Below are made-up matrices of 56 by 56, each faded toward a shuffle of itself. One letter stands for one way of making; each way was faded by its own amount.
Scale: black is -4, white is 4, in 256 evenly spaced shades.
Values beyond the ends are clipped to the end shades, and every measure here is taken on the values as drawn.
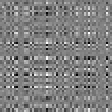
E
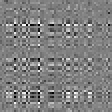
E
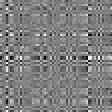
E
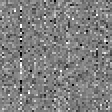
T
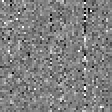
T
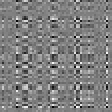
E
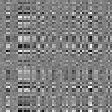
E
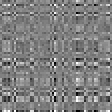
E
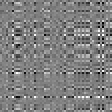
E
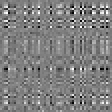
E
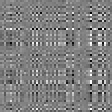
E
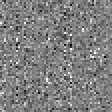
T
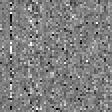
T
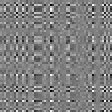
E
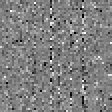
T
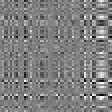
E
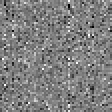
T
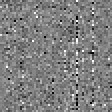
T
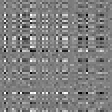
E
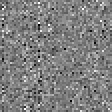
T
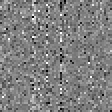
T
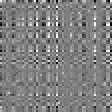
E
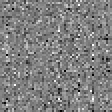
T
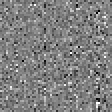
T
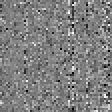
T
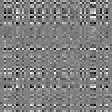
E
